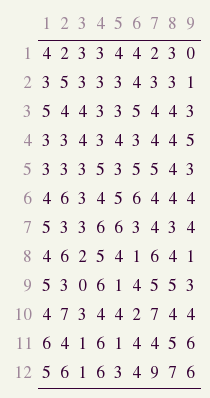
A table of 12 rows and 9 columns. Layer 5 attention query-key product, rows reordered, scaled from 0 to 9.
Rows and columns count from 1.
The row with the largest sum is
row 12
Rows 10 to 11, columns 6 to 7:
2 7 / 4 4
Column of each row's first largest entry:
1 2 1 9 4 2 4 2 4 2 1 7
